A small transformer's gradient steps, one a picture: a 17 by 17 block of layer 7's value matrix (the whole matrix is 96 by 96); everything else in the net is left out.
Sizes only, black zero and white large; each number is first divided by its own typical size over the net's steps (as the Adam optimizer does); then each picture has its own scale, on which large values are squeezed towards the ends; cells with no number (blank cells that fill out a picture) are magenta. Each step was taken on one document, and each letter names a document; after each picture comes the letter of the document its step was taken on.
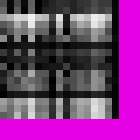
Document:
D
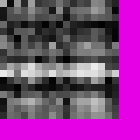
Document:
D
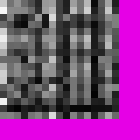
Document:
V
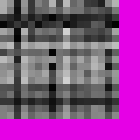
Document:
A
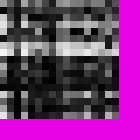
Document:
A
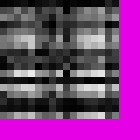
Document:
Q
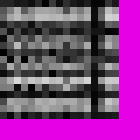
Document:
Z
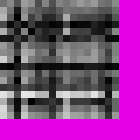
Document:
A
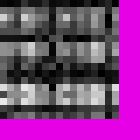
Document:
Q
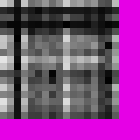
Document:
A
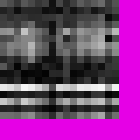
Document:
Q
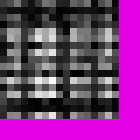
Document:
V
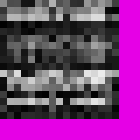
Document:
D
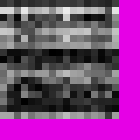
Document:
A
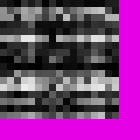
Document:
Q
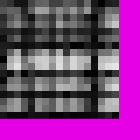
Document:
Z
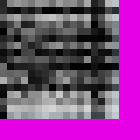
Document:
Z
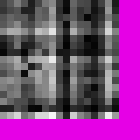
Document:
V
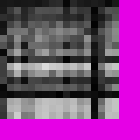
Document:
Z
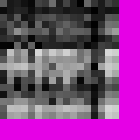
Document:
Z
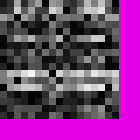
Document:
Q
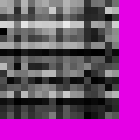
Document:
A
